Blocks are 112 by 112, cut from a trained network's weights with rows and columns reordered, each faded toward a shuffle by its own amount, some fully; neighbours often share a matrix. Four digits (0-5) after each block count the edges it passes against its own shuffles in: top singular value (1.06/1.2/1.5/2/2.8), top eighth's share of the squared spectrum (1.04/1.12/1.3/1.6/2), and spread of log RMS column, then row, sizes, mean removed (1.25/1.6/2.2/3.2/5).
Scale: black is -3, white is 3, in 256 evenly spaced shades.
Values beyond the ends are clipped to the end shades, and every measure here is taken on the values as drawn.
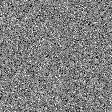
0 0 0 0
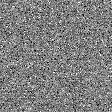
0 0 0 0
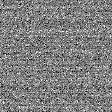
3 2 1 0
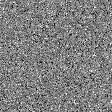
0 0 0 0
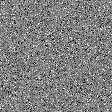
0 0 0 0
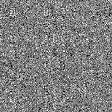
3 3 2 1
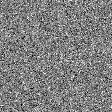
1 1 0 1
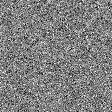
0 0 0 0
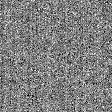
2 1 0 1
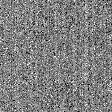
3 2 0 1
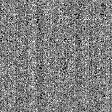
3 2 0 2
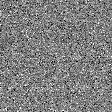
1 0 0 0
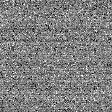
3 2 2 0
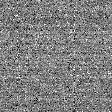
2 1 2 0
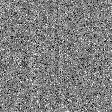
1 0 0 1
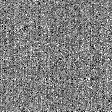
3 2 0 2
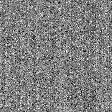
2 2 0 1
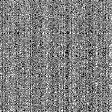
4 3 1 3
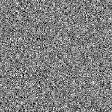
3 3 2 2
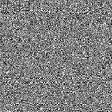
4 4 1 3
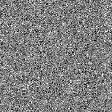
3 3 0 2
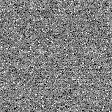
2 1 0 0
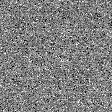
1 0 0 0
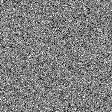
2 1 0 0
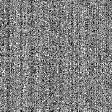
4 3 0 2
